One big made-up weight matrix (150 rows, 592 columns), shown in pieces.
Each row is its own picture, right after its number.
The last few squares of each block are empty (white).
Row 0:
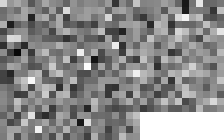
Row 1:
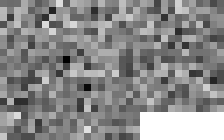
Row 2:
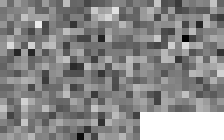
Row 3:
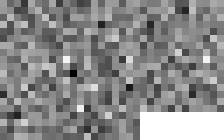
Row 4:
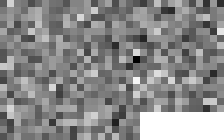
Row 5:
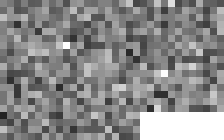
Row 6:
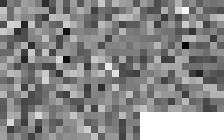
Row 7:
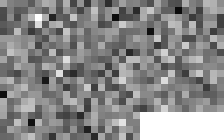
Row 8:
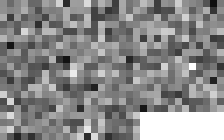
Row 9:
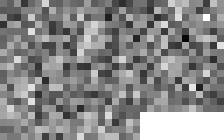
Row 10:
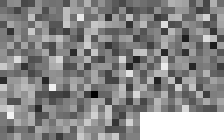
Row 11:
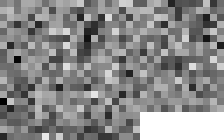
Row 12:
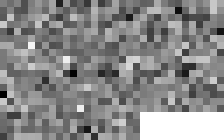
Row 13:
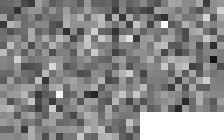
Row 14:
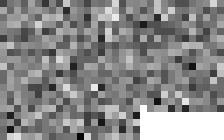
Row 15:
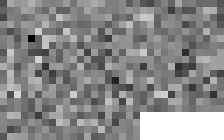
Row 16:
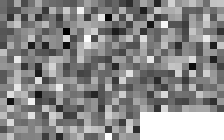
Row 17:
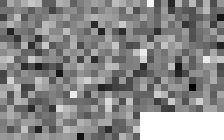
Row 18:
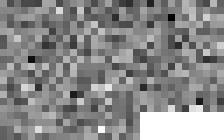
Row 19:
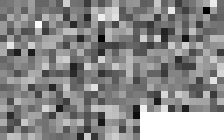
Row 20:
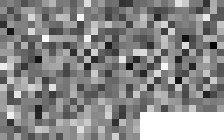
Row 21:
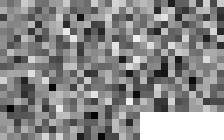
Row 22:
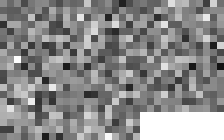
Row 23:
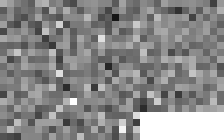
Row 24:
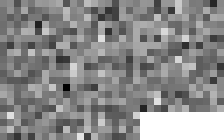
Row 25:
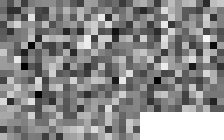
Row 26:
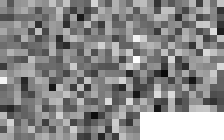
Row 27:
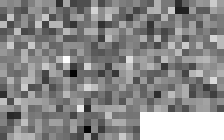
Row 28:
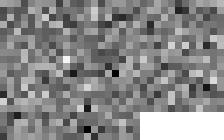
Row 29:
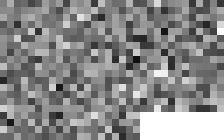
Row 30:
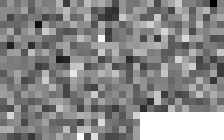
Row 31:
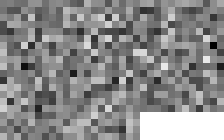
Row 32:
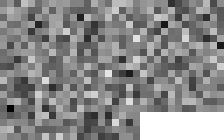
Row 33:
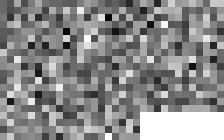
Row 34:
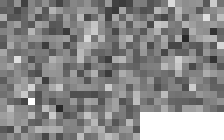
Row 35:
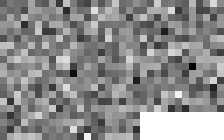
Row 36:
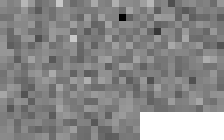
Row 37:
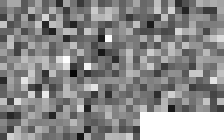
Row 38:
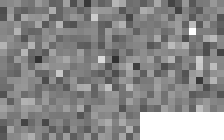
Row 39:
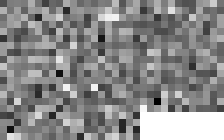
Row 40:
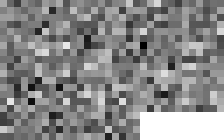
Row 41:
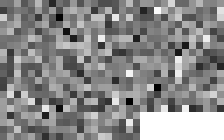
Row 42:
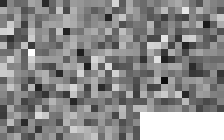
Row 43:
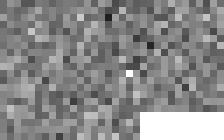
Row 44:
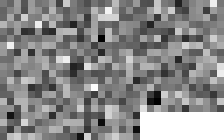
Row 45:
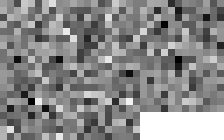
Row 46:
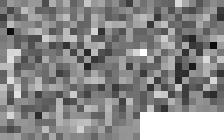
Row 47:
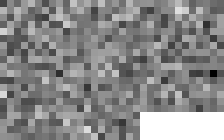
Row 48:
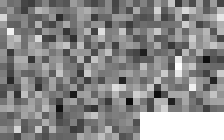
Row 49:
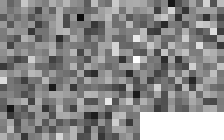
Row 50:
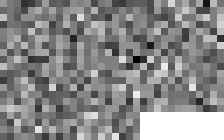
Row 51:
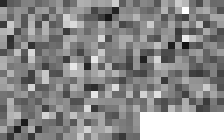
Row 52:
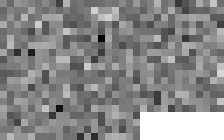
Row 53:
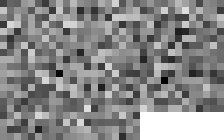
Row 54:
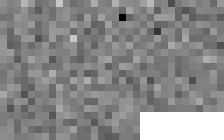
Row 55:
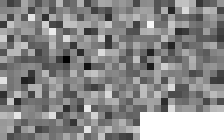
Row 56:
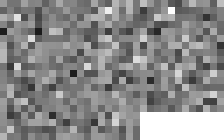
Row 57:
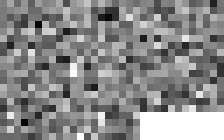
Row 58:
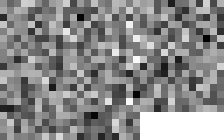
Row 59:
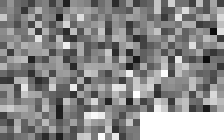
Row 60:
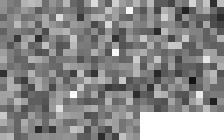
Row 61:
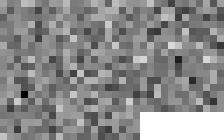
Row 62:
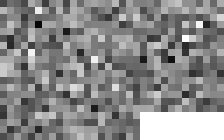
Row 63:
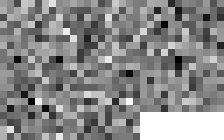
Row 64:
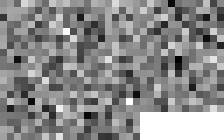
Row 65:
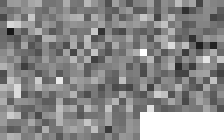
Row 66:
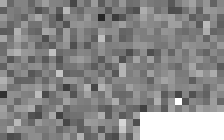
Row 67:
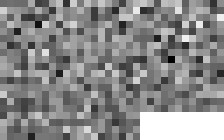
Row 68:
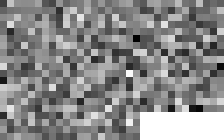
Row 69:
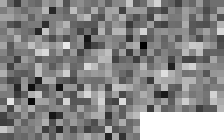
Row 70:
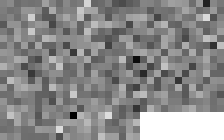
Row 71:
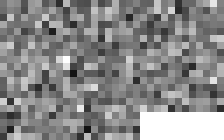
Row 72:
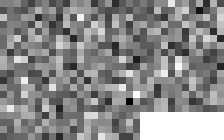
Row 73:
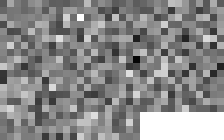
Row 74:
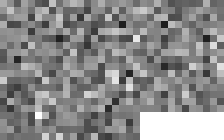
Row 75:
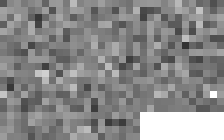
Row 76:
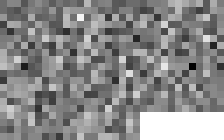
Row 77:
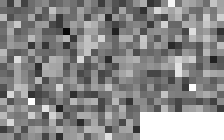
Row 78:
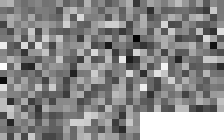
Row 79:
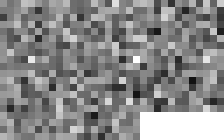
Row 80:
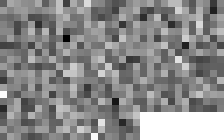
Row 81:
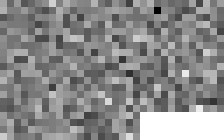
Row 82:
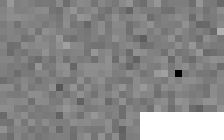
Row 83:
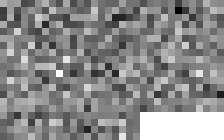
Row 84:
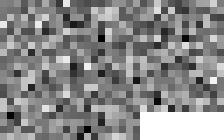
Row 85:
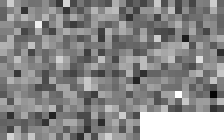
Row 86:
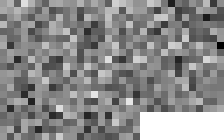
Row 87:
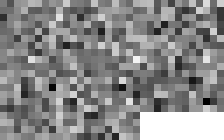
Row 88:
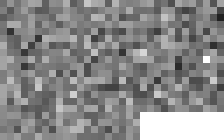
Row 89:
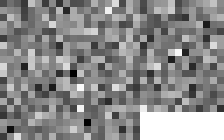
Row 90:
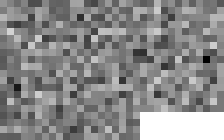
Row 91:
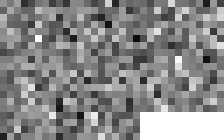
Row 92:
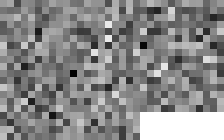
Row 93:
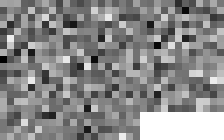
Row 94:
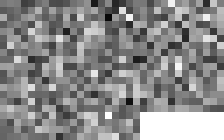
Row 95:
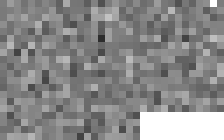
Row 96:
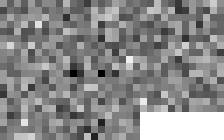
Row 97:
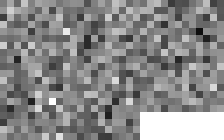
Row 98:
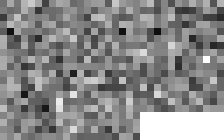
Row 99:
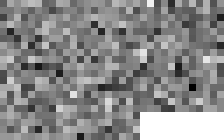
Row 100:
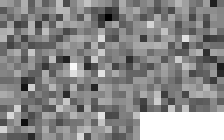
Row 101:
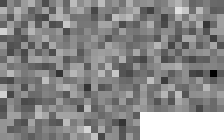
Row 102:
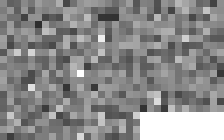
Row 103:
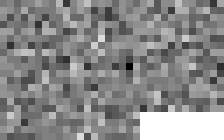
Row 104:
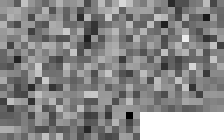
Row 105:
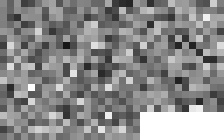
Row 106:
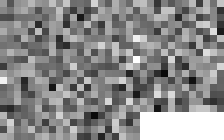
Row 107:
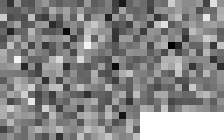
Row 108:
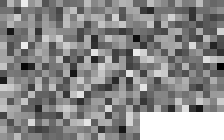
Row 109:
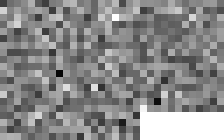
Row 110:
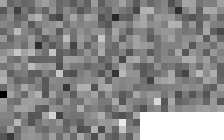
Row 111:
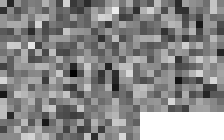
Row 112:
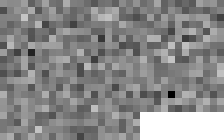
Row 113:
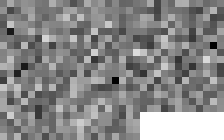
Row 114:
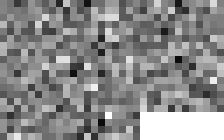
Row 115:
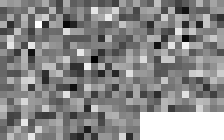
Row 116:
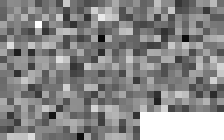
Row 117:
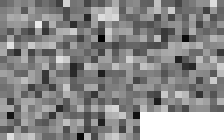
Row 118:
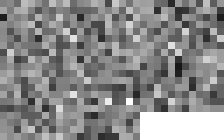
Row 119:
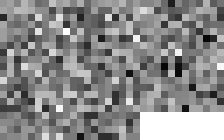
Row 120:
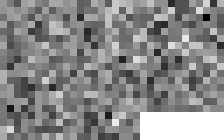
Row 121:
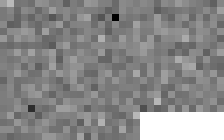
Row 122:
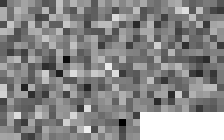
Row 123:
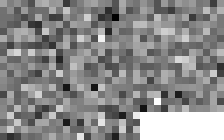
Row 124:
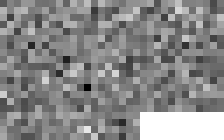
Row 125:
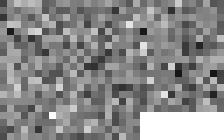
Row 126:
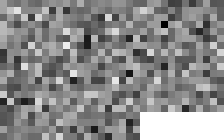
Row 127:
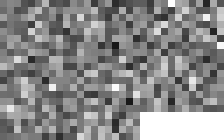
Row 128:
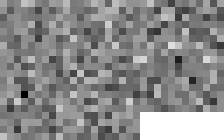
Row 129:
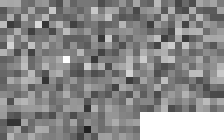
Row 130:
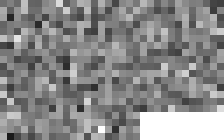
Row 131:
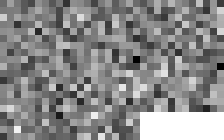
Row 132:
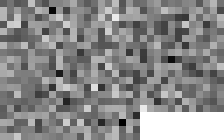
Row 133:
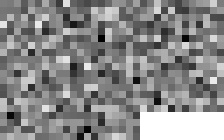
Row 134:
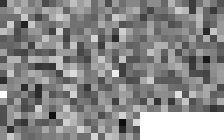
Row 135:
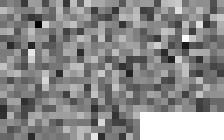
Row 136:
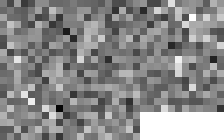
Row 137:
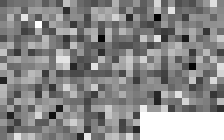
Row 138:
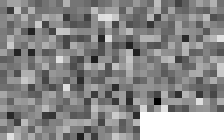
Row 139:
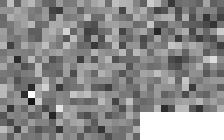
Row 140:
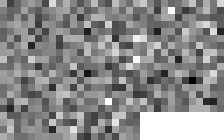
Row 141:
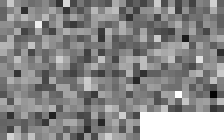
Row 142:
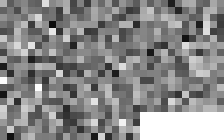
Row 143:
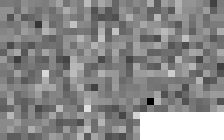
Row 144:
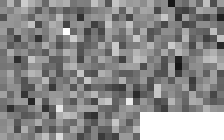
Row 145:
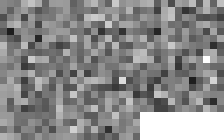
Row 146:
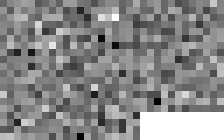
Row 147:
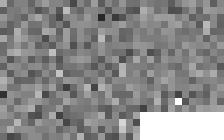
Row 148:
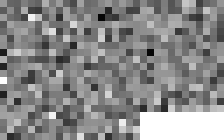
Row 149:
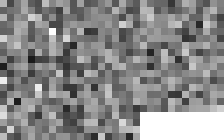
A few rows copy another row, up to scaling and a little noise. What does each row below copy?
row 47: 101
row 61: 128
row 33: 16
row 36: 54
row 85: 141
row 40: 69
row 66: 147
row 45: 63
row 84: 133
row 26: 106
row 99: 17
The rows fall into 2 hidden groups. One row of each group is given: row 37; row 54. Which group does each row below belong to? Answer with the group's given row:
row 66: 37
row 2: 37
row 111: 37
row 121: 37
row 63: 54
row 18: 54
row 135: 37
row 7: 37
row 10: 54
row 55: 37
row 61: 54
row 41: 54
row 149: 37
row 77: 54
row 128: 54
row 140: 54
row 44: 37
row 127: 54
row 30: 37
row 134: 37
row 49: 54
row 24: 37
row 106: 54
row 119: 54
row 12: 37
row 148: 37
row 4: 54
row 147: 37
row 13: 54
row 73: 54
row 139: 54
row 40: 54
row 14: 37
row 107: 54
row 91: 54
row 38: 37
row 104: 54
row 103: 37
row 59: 54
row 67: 37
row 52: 37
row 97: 54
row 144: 54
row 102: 37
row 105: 54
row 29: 54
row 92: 54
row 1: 37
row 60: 54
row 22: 54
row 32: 54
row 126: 54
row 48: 54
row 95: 37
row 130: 37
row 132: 37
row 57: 37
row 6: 37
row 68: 54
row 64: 54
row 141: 37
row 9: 54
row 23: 37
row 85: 37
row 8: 37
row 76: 54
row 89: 37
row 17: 54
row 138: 37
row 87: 54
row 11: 54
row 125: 54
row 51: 37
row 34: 54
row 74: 54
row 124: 37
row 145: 54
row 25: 54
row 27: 37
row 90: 54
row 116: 37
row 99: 54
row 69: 54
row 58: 54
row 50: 54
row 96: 37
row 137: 37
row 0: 37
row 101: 37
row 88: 54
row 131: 54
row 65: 54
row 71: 37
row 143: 37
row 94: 54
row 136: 54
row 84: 37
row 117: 37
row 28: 37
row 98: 54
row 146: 37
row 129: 37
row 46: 54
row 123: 37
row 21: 54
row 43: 54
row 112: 37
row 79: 54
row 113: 54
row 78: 54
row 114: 37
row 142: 37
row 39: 37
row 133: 37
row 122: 37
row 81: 54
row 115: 37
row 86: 54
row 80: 37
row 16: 54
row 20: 54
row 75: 37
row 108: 54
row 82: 54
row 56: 54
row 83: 37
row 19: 37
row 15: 54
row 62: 37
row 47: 37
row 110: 37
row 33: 54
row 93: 37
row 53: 37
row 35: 37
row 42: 37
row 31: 54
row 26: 54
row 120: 54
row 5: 54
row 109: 37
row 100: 37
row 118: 54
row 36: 54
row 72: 54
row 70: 54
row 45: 54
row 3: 37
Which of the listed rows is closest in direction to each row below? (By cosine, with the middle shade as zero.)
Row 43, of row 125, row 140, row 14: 125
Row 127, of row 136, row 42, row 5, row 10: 10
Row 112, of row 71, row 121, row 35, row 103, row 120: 71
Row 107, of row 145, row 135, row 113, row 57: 113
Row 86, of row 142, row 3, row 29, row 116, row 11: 11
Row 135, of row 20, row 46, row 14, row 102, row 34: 102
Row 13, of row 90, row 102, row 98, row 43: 43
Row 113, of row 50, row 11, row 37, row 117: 50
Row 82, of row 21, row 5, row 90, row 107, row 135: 5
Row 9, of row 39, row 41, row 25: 25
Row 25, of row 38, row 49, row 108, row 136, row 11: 136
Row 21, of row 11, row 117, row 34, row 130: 11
